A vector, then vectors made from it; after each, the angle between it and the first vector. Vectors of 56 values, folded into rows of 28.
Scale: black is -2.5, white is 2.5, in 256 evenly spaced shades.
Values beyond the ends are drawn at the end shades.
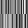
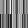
orthogonal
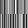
partly opposed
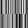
nearly parallel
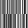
nearly opposite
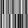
orthogonal
